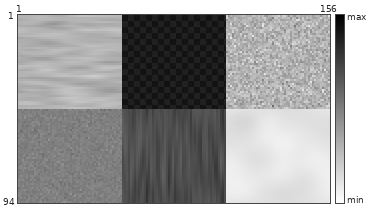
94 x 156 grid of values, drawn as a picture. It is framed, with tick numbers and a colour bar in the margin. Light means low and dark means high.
The table splits into 2 rows of 3 panels. Panel 1,1: low, streaked across, faint in contrast. Panel 1,2: very high, checkered, faint in contrast. Panel 1,3: low, fine-grained. Panel 2,1: middling, fine-grained, faint in contrast. Panel 2,2: high, streaked downward, faint in contrast. Panel 2,3: very low, smooth, faint in contrast.
